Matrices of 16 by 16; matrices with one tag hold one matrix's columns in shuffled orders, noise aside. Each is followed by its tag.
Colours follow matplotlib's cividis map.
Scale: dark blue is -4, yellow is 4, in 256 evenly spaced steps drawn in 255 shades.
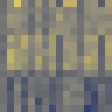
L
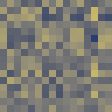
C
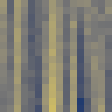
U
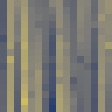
U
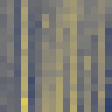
U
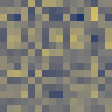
C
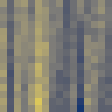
U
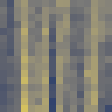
U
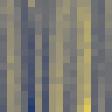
U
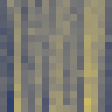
U
